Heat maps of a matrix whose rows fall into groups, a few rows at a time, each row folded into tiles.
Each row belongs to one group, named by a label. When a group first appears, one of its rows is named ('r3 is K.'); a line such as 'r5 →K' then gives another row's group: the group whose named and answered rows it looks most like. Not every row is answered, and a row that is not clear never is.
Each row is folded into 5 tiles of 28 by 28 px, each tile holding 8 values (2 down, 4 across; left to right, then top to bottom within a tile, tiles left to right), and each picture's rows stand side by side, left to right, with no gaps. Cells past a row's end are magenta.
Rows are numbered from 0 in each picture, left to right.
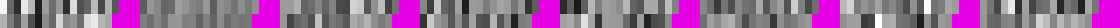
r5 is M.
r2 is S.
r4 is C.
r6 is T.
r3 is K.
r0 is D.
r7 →D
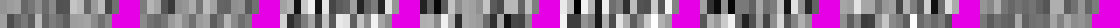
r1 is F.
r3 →C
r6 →T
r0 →S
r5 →M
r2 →D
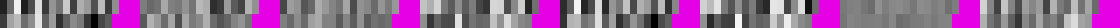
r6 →K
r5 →S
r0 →K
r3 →S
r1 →C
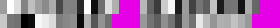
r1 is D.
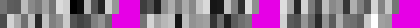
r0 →C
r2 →D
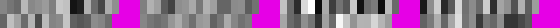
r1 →F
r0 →C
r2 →D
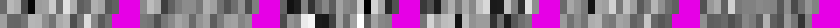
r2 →M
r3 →C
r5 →T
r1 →F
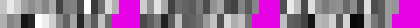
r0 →T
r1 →S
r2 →T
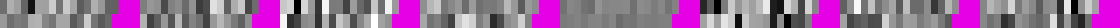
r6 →T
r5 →C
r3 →T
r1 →S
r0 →F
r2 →D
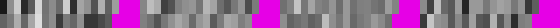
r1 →F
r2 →T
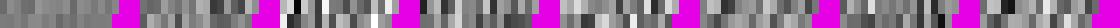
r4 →T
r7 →F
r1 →C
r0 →K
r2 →D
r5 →F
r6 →T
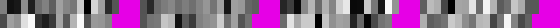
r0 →M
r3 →F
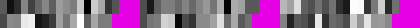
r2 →S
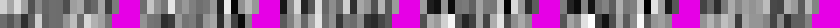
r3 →M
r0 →S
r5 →C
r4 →M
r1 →T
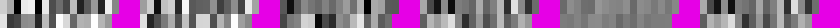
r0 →D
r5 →M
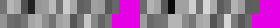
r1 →F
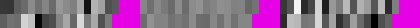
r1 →K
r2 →K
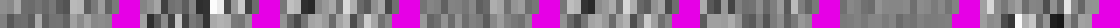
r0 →S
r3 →S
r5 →M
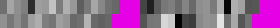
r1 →M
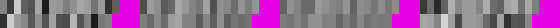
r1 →K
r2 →K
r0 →K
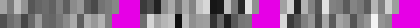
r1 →C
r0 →S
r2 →D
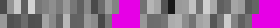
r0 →T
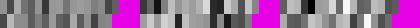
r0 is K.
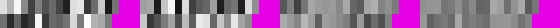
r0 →S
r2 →C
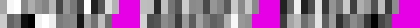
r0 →T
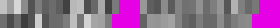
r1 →M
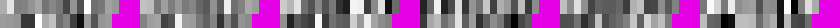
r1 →T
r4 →S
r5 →T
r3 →K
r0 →T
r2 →S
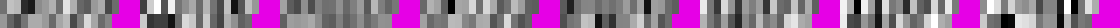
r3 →F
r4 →M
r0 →F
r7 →T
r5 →D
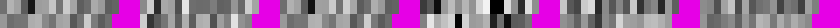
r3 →C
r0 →F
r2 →F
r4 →D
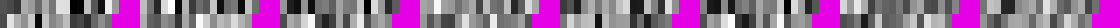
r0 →C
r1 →D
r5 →M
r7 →F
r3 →T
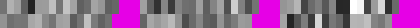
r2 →S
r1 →M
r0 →F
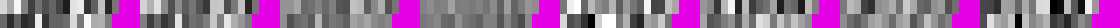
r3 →T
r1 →S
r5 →D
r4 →T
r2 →S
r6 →F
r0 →S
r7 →C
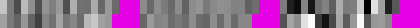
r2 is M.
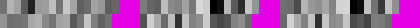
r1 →C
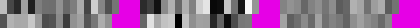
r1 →C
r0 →M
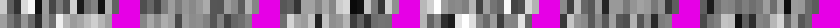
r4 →K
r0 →D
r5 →M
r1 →C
